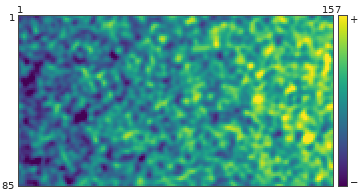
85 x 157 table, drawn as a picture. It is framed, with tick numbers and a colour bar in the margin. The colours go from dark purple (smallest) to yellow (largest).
Stripes: none. Slope: up to the right. Grain: blotchy. Histogram: bell-shaped. Lone odd cells: none.
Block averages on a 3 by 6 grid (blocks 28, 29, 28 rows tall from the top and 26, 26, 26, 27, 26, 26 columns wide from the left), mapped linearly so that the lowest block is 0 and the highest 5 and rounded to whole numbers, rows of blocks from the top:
112345 | 012345 | 012345
